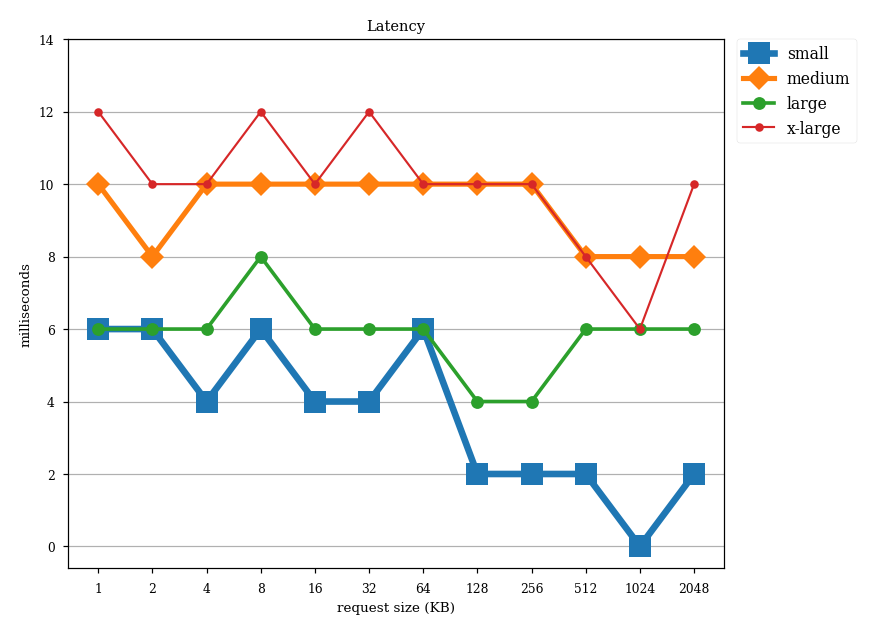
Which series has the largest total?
x-large
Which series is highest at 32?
x-large
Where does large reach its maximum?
8
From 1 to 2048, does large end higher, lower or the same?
the same
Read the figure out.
Title: Latency
x-axis: request size (KB), ticks 1 2 4 8 16 32 64 128 256 512 1024 2048
y-axis: milliseconds, ticks 0 2 4 6 8 10 12 14
Legend: small, medium, large, x-large
Values:
small: 6 6 4 6 4 4 6 2 2 2 0 2
medium: 10 8 10 10 10 10 10 10 10 8 8 8
large: 6 6 6 8 6 6 6 4 4 6 6 6
x-large: 12 10 10 12 10 12 10 10 10 8 6 10
